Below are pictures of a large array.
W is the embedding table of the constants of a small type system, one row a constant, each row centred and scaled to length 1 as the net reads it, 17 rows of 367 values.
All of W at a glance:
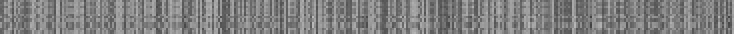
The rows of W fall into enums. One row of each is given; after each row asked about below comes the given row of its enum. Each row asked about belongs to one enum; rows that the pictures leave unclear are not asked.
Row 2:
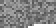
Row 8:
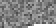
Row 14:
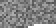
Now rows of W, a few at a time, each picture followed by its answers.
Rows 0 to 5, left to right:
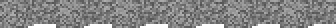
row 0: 14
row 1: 2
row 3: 14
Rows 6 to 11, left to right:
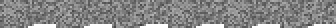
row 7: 14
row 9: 2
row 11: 8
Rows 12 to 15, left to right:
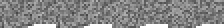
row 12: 8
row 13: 8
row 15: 2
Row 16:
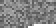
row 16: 2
